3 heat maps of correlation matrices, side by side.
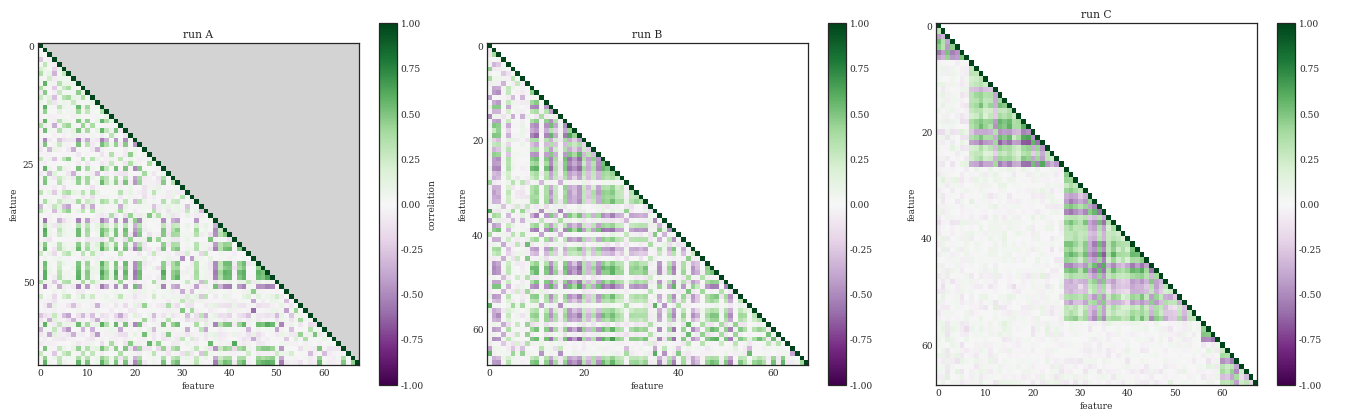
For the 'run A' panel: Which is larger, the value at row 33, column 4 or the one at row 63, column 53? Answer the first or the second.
the first
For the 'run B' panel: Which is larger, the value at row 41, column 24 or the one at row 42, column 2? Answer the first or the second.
the first
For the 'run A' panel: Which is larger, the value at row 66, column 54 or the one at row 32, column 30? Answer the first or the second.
the second
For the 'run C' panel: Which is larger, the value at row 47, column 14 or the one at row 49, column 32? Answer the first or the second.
the second
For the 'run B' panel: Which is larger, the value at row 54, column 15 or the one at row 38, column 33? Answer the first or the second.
the second
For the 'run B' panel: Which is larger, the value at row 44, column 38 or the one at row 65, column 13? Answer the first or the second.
the second
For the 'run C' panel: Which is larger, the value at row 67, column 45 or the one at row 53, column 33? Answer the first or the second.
the first
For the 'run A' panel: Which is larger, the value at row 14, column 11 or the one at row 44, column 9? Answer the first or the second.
the second
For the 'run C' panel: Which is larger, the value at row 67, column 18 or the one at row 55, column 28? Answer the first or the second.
the second
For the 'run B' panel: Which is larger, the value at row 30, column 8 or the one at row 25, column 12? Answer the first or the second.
the second
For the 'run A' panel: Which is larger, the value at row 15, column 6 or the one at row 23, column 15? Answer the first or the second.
the second
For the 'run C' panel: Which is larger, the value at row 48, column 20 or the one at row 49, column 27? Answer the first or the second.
the first
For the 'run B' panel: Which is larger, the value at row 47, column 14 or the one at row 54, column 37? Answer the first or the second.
the first
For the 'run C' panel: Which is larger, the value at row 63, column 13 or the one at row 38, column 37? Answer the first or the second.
the second
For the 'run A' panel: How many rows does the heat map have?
68
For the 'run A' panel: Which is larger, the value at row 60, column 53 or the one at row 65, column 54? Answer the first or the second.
the second
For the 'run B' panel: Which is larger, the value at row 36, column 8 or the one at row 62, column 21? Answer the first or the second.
the first
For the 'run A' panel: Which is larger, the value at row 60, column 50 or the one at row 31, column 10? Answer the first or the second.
the second
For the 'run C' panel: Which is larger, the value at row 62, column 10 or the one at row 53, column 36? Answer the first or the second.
the second
